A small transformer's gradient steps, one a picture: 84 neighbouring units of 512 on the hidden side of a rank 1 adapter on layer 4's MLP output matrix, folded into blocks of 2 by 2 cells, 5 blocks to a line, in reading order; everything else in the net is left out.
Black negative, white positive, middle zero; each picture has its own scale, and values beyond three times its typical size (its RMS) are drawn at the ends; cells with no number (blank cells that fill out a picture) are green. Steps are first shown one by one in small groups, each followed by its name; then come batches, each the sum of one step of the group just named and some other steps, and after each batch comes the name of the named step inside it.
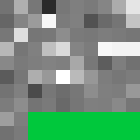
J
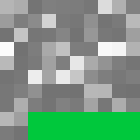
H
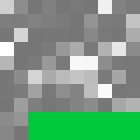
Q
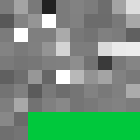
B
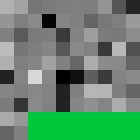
H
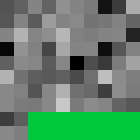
B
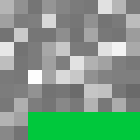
H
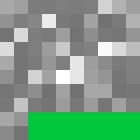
H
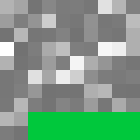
H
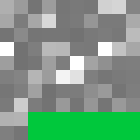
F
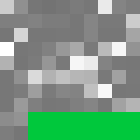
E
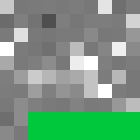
E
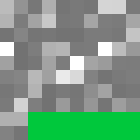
F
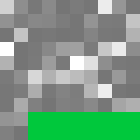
E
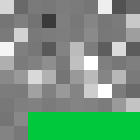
E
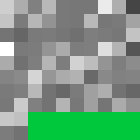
F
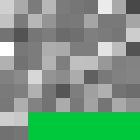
F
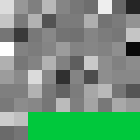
F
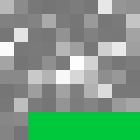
E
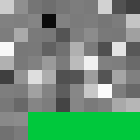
E
